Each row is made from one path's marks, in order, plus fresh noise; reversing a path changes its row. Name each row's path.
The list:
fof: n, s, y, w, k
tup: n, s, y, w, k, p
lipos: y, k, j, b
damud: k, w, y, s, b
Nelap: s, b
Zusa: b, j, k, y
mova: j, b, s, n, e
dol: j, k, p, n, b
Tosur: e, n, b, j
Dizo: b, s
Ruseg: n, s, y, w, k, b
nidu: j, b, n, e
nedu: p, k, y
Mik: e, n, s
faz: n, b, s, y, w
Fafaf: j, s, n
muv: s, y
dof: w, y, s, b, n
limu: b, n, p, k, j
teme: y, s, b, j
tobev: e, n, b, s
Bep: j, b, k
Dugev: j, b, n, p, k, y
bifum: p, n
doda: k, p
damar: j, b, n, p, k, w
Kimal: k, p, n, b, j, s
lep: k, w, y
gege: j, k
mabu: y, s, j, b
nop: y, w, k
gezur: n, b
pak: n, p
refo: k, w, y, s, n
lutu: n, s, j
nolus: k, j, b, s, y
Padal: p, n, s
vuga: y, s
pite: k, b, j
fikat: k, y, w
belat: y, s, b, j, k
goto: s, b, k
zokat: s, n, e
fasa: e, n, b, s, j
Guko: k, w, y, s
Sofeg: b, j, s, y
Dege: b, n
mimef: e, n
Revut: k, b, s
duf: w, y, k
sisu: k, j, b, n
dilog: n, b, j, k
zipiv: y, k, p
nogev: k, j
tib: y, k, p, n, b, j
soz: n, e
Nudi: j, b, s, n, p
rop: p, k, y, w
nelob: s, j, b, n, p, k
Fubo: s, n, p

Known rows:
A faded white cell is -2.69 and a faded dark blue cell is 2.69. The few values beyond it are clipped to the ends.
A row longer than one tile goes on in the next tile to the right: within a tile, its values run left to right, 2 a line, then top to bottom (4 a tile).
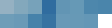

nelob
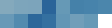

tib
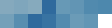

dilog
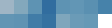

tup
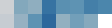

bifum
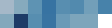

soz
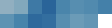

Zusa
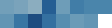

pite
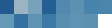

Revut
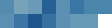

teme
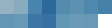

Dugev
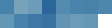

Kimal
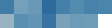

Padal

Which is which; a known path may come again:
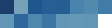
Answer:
vuga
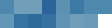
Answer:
fasa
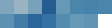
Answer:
lipos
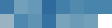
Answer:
Padal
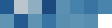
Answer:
Nelap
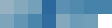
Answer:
Nudi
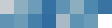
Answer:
doda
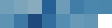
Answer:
pite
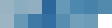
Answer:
sisu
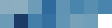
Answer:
nidu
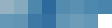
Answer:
Dugev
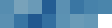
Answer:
teme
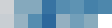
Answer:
bifum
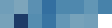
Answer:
zokat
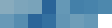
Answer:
tib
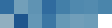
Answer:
Mik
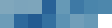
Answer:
Tosur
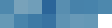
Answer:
Kimal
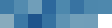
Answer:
lutu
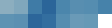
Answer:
Zusa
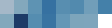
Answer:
soz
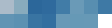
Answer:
nedu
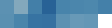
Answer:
nolus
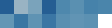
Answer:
Revut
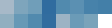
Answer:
Fubo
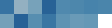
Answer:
tobev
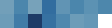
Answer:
nogev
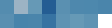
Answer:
damud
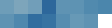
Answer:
belat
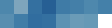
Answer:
Sofeg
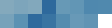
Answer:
dilog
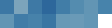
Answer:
Guko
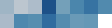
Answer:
gezur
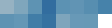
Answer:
tup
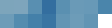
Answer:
fof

